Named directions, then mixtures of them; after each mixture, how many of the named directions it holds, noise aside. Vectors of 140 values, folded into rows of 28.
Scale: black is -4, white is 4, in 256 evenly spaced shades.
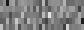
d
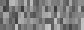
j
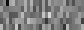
two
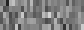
two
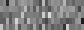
one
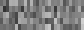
one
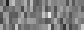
two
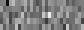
two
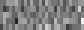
two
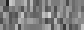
two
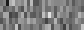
two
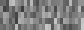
one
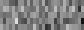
two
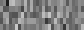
two
